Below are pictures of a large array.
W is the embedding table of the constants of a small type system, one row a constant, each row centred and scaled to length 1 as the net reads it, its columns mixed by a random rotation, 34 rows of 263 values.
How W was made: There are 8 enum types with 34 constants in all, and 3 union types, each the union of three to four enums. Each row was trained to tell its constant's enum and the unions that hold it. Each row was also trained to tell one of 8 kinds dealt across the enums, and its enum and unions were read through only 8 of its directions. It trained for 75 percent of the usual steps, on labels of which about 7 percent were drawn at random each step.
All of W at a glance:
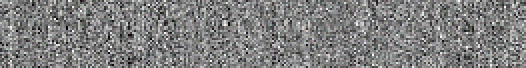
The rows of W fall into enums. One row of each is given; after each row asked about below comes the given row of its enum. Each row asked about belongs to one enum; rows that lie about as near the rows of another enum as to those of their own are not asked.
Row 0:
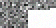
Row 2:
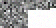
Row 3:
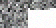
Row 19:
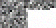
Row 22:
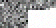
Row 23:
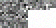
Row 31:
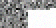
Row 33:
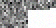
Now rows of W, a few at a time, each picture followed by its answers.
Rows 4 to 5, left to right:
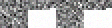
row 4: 33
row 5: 2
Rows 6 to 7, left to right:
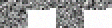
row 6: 3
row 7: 33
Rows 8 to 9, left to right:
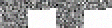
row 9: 0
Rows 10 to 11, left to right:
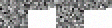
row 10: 22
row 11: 33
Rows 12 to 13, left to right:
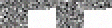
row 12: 33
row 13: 31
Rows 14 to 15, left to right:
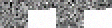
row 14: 31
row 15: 3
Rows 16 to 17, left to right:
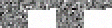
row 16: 23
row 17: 31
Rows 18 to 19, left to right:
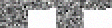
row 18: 23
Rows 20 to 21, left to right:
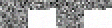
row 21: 31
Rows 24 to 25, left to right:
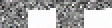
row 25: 3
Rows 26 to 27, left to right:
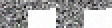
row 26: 23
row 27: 22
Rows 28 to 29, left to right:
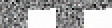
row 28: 3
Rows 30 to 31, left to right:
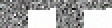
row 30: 22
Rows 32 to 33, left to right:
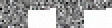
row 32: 22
